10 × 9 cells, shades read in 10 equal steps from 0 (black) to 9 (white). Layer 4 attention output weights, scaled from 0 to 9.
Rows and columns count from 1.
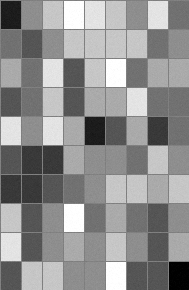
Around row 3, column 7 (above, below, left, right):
7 8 9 6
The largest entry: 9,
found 4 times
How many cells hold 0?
1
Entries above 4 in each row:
7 6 6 4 5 5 5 5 7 5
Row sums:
54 49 53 45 43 39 43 46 48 42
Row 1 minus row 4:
-2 1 0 6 2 1 -3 4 0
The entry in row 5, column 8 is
2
